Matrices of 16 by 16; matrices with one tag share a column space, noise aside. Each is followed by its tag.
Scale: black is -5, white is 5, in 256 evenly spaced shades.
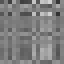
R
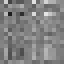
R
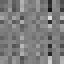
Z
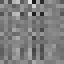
R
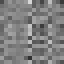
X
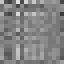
R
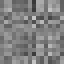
Z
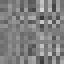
Z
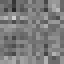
Z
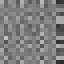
X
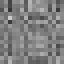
Z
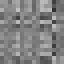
Z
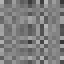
X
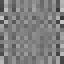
Z
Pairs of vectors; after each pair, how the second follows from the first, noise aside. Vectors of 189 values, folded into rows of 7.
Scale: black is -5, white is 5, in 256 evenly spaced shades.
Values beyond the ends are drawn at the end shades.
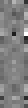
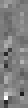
wrapped around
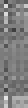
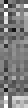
scaled up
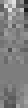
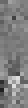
wrapped around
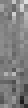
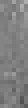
shrunk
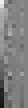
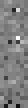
shuffled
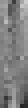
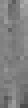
shrunk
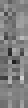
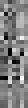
scaled up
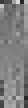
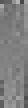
shrunk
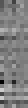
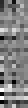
scaled up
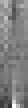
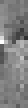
wrapped around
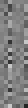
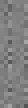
shrunk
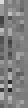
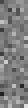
shuffled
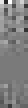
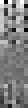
scaled up
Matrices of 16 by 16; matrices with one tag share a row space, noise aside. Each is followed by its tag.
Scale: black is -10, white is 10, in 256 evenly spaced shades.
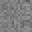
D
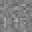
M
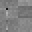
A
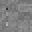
A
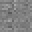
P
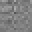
P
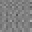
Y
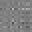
D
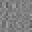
Y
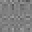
D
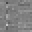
A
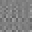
Y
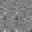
M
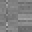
A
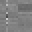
A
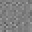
Y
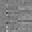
A
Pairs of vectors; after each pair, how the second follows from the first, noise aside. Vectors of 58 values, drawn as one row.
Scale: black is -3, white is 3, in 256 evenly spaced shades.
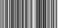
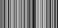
negated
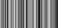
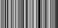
copied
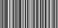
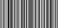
negated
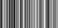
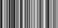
copied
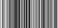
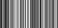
negated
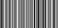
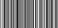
negated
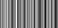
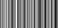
copied
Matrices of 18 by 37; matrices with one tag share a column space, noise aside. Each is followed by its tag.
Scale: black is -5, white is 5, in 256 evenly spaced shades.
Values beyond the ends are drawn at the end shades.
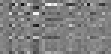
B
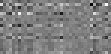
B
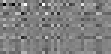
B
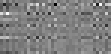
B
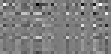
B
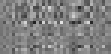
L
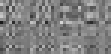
L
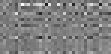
B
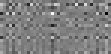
B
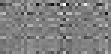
B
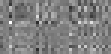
L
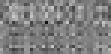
L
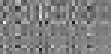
L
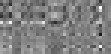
L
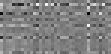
B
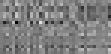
L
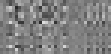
L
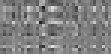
L
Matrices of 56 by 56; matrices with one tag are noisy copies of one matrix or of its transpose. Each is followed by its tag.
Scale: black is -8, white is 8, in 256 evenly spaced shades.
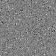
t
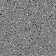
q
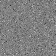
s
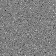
s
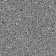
t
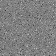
s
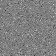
s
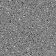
t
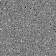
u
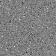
t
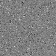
t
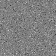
s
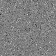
q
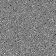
s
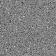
t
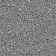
u
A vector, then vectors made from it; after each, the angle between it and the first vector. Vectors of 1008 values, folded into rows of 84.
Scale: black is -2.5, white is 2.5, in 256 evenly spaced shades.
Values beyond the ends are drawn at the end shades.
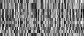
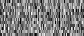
partly aligned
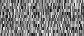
partly aligned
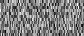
orthogonal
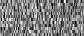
partly opposed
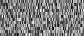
orthogonal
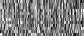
nearly opposite
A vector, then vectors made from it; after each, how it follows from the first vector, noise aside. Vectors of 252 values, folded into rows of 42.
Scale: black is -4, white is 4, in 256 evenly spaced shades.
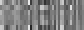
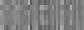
shrunk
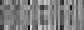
negated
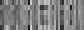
negated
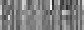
wrapped around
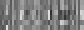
wrapped around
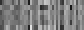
negated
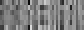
negated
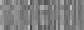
shrunk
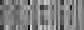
negated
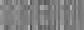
shrunk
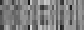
negated
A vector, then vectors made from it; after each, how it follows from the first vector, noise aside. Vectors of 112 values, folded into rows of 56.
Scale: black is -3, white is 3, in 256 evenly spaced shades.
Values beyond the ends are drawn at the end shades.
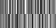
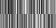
sign-scrambled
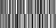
copied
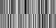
sign-scrambled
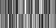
sign-scrambled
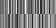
copied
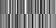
copied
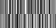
copied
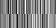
sign-scrambled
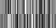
sign-scrambled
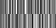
copied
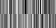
sign-scrambled
